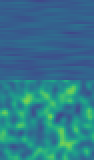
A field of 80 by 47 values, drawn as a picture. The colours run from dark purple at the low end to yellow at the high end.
It is made of 2 by 1 panels. Panel 1,1: low, streaked across, faint in contrast. Panel 2,1: middling, blotchy, strong in contrast.
